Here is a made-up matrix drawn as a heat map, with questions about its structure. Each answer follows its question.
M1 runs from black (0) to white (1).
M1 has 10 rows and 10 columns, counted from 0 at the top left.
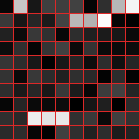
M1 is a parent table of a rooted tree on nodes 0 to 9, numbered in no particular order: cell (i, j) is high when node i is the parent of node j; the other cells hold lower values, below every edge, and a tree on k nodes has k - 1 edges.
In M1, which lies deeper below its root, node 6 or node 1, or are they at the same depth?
node 6
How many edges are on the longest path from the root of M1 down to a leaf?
2
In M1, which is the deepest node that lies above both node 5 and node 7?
1
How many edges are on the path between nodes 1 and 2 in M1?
3
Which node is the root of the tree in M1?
0
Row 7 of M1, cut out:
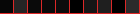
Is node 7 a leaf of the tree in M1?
yes
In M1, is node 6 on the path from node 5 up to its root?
no
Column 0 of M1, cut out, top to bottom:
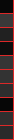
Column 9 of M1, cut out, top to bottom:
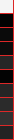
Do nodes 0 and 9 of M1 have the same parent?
no
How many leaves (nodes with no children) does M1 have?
7
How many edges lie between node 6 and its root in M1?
2
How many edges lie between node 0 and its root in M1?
0
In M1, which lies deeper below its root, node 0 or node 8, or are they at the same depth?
node 8
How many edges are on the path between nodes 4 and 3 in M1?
2
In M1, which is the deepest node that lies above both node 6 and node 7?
1
